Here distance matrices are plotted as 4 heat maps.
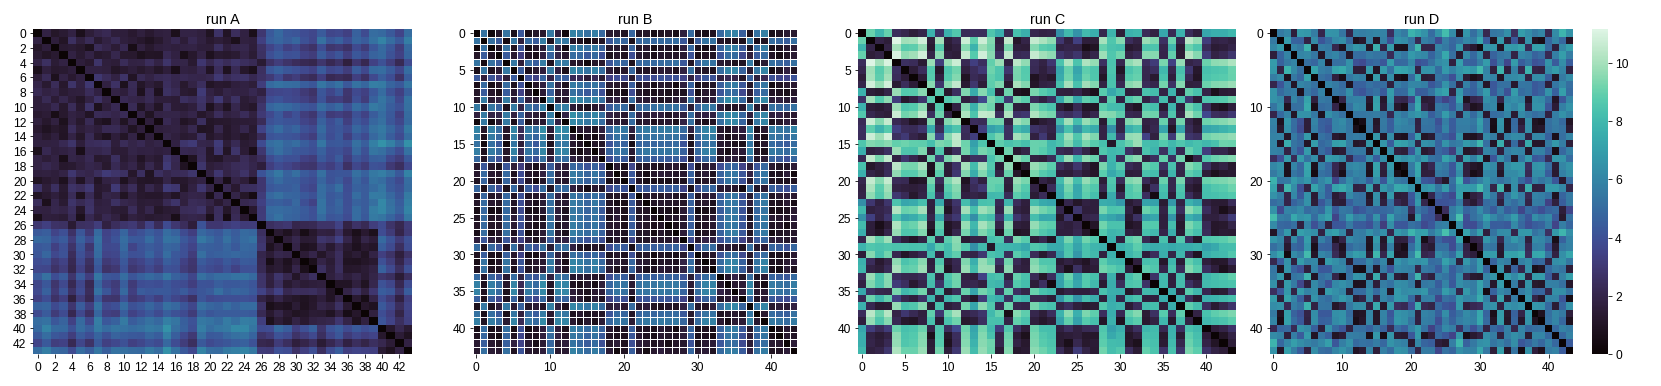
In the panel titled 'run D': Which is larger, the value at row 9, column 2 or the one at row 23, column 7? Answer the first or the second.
the second
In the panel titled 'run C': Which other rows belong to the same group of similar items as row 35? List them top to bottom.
1, 2, 3, 8, 10, 11, 16, 18, 19, 23, 24, 25, 26, 27, 31, 32, 37, 40, 41, 42, 43
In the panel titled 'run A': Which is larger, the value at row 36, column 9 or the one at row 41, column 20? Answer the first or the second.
the second
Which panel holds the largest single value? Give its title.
run C
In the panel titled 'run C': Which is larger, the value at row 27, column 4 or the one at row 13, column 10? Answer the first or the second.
the first
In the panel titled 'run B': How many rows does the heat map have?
44
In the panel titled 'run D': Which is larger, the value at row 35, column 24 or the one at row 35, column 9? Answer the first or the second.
the second
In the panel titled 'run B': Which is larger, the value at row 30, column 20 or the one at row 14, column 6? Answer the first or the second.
the second
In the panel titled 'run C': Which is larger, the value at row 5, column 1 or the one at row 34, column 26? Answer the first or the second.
the first
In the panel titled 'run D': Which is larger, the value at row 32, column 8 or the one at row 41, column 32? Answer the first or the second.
the second
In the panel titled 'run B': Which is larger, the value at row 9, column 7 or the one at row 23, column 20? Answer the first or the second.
the first
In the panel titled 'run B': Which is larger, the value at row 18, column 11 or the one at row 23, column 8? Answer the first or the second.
the first
